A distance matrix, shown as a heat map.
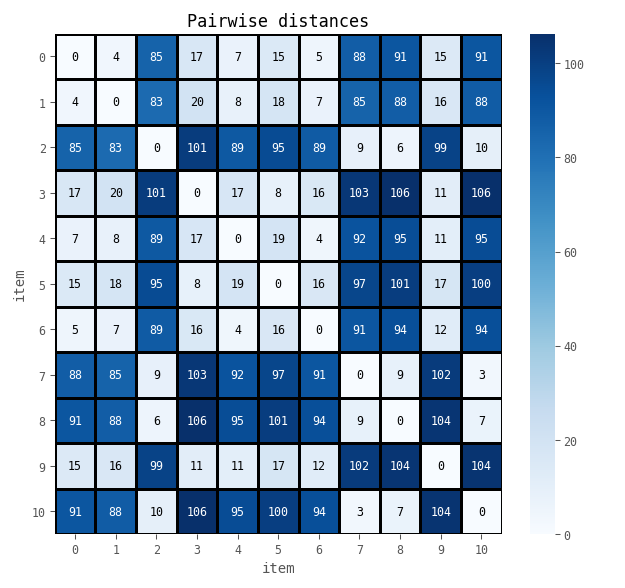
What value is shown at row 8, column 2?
6
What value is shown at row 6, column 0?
5
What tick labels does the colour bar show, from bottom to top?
0, 20, 40, 60, 80, 100
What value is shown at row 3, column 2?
101
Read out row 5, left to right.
15 18 95 8 19 0 16 97 101 17 100
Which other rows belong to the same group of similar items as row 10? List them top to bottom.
2, 7, 8
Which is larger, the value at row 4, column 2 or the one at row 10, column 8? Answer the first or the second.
the first
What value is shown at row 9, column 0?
15
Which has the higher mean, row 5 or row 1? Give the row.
5
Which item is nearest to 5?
3
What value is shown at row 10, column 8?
7
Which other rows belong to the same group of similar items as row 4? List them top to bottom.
0, 1, 3, 5, 6, 9
